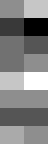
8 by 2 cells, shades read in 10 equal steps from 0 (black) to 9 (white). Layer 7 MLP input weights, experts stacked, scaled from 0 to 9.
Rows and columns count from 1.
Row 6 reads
5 5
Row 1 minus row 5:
-2 -2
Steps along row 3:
down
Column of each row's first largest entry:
2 1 1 2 2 1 1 1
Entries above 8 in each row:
0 0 0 0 1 0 0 0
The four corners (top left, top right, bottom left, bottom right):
5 7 6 5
